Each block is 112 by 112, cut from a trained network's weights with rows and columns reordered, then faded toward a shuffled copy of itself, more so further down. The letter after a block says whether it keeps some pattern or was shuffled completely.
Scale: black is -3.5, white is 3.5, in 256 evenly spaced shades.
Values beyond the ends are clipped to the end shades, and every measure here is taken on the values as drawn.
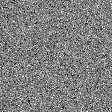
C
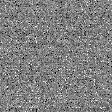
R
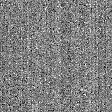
R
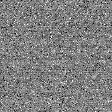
R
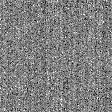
R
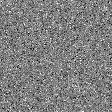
C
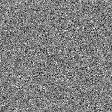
R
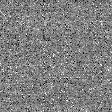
R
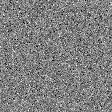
C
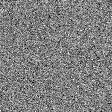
C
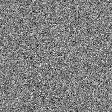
R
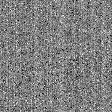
R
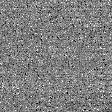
R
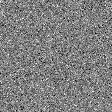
C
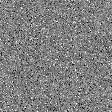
C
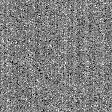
R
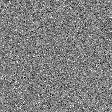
C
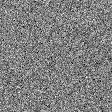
C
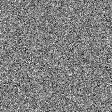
R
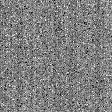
R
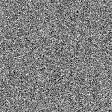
R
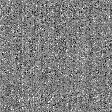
R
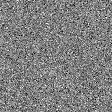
C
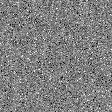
C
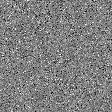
C
